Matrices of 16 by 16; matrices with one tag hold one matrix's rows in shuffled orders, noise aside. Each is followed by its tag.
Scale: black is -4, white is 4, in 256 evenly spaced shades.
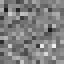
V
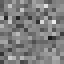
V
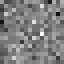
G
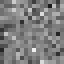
G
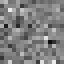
V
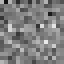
V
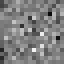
G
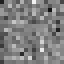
G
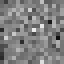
G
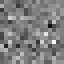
V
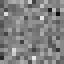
G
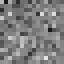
V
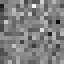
G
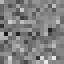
V
